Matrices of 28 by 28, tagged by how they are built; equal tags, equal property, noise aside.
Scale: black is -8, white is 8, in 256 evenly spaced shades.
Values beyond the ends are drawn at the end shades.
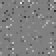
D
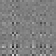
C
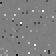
D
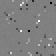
D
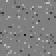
D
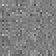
C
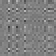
C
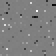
D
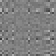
C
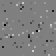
D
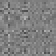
C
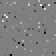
D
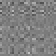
C
